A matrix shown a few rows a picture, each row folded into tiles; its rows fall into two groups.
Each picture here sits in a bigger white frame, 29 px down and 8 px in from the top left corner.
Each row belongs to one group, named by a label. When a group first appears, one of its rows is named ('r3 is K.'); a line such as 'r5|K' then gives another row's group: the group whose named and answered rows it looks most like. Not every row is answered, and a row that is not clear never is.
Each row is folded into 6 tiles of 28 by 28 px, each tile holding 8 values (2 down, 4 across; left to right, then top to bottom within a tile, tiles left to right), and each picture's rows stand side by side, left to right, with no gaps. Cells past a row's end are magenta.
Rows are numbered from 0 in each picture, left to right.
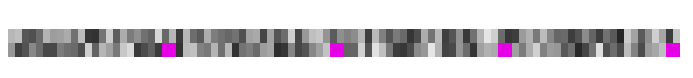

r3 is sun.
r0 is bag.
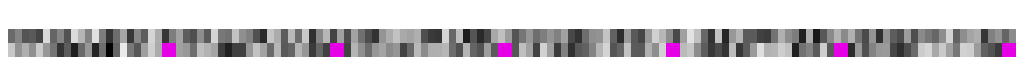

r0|sun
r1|bag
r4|bag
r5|bag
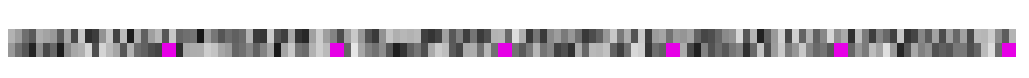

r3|bag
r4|bag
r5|sun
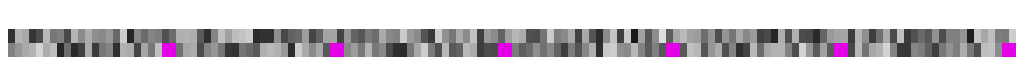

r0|sun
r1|bag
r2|bag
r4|bag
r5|sun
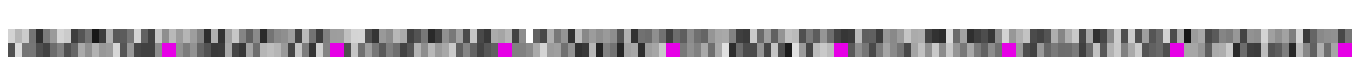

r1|bag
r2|bag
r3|sun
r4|sun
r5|bag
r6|bag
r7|sun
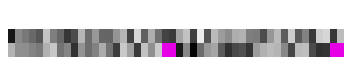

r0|sun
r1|bag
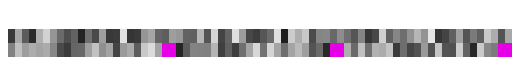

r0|sun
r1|bag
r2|sun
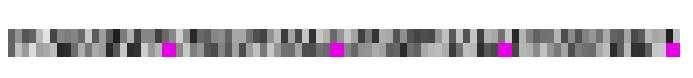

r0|sun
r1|bag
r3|sun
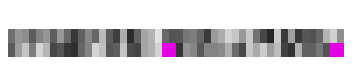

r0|sun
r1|bag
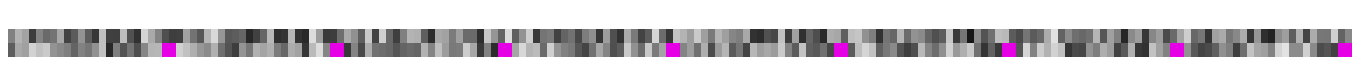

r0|sun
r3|sun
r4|bag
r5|bag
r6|sun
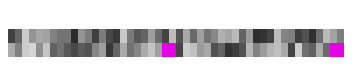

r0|sun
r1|bag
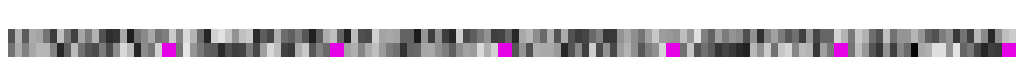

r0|sun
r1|bag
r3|sun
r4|bag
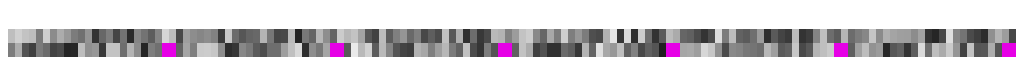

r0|bag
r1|sun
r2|bag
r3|bag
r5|bag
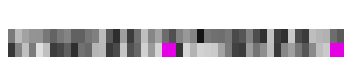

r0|sun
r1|sun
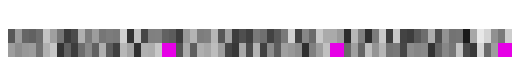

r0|sun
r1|sun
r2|sun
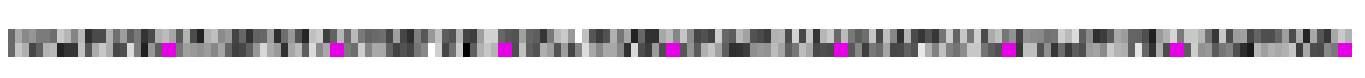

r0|bag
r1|sun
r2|sun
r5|bag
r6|bag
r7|bag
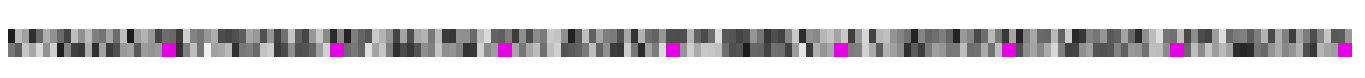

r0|sun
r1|sun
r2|sun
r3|sun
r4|sun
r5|sun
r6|sun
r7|sun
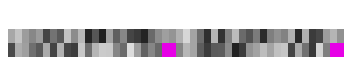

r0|bag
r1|bag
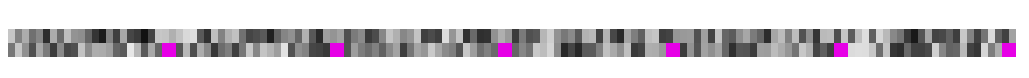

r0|bag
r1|bag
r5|sun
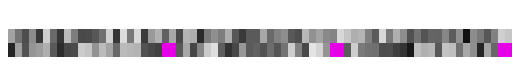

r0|bag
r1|sun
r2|bag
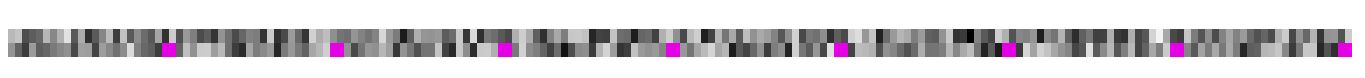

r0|bag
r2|sun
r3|bag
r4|sun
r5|bag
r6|sun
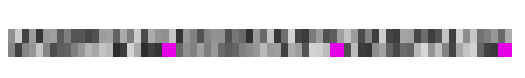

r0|bag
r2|bag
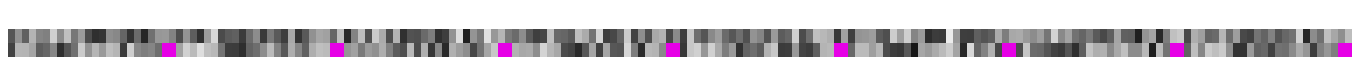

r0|bag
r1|sun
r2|sun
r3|sun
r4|sun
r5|bag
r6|bag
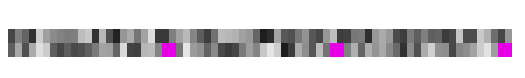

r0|sun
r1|bag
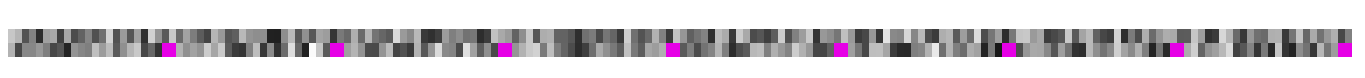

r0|bag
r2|bag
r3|sun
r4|bag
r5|bag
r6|bag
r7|sun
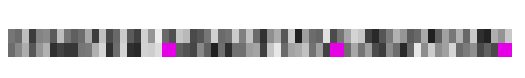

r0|sun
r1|bag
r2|bag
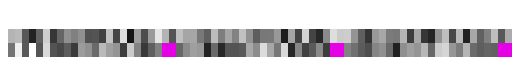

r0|bag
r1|bag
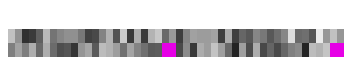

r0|bag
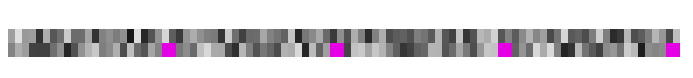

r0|bag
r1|sun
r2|sun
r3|sun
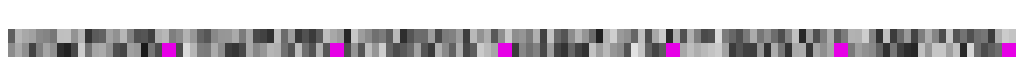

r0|bag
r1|bag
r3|bag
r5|bag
